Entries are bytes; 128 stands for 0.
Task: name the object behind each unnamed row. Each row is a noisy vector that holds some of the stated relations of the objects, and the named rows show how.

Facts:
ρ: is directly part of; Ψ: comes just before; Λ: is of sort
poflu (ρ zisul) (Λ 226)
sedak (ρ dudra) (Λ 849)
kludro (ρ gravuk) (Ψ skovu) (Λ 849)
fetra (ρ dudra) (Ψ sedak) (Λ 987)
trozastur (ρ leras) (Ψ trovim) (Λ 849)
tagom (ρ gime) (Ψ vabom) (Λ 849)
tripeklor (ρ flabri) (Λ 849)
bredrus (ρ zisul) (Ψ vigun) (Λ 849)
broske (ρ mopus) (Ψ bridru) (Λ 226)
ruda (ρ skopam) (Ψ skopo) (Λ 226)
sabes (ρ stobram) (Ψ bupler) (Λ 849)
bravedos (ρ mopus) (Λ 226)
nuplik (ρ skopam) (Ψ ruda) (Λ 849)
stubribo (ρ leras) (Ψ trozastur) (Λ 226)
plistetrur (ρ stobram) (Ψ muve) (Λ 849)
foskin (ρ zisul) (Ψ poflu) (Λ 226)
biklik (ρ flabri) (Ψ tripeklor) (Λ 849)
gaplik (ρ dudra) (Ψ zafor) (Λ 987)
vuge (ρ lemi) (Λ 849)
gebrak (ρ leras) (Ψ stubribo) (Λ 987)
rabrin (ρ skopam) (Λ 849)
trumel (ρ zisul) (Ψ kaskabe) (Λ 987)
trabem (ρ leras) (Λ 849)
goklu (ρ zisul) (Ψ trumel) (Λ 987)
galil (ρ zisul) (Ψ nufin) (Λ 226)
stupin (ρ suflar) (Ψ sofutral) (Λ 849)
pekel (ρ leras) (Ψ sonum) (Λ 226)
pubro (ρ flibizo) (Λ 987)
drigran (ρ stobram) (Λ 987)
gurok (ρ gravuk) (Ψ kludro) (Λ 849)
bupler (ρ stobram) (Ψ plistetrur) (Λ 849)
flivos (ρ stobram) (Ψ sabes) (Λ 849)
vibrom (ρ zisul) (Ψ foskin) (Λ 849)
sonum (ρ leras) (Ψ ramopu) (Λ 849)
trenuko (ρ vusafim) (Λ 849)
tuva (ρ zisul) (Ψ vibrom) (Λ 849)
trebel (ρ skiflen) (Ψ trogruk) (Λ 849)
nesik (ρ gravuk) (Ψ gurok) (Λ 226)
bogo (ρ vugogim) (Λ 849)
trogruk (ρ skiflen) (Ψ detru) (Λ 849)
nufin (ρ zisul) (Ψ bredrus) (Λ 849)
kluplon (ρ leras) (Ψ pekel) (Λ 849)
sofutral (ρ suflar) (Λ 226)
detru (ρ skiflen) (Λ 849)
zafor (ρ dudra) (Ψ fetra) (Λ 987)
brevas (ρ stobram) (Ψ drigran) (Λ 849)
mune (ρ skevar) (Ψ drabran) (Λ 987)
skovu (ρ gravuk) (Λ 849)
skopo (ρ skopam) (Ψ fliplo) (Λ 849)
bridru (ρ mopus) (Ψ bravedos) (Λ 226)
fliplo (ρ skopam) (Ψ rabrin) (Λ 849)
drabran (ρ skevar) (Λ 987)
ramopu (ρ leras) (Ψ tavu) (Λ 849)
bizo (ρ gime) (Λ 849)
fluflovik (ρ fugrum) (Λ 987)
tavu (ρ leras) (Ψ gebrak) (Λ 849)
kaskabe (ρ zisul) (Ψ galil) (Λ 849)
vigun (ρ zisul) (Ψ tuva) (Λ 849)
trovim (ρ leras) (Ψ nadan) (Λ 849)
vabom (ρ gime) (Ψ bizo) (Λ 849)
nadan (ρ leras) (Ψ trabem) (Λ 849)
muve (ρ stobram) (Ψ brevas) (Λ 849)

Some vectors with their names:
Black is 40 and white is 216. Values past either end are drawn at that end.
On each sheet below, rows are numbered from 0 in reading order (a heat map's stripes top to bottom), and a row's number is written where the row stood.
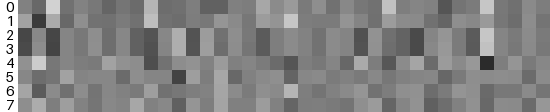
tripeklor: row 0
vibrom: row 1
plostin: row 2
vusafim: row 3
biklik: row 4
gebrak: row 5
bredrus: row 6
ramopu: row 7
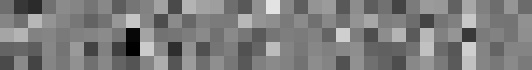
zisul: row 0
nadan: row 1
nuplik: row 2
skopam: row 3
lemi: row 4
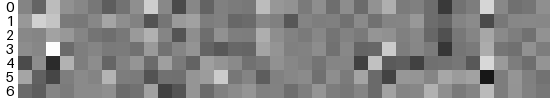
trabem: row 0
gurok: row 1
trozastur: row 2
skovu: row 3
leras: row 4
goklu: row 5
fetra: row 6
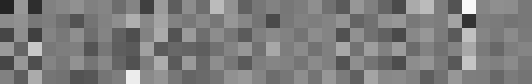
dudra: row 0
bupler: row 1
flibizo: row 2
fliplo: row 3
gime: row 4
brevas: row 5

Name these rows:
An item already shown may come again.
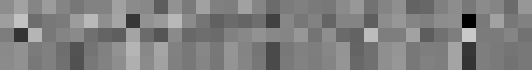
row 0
tavu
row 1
nesik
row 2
drabran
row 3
bupler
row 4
bupler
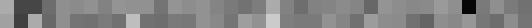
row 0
galil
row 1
vibrom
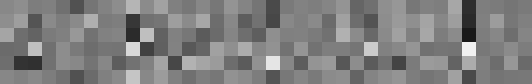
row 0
bupler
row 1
mune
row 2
ruda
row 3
sedak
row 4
zisul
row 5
plistetrur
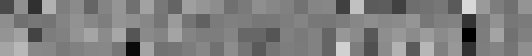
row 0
leras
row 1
bridru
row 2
broske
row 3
nuplik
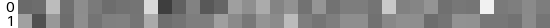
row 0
sedak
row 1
vigun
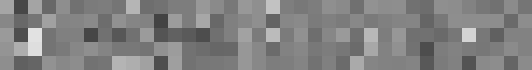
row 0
tuva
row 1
gebrak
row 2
rabrin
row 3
kludro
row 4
stubribo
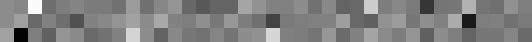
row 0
skovu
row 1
sabes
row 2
foskin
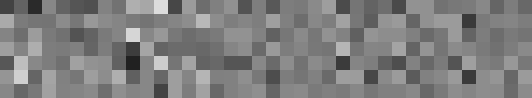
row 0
stobram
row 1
kaskabe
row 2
muve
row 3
skopo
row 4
gravuk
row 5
kluplon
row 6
gebrak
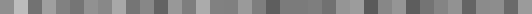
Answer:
sonum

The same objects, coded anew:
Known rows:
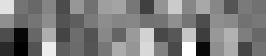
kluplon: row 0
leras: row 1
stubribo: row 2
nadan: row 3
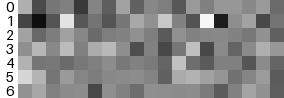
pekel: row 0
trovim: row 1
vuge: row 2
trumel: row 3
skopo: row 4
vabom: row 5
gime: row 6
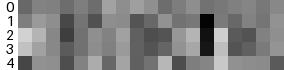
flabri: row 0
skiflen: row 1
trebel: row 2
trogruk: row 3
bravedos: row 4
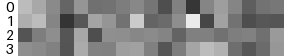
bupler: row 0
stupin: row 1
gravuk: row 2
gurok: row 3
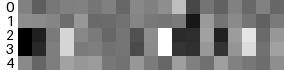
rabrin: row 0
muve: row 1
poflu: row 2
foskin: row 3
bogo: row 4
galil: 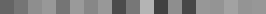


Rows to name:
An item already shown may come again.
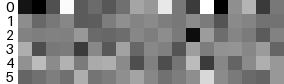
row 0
trabem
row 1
leras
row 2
brevas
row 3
pekel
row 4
trumel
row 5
skovu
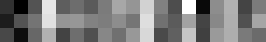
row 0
nadan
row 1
vibrom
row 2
stubribo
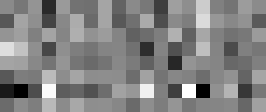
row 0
nesik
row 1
bridru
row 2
kaskabe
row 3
flivos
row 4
plistetrur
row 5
bredrus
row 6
trabem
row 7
nufin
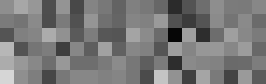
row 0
stobram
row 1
skopam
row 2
drigran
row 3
pekel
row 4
plistetrur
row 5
nuplik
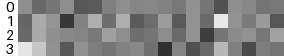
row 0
leras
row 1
broske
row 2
zisul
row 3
flivos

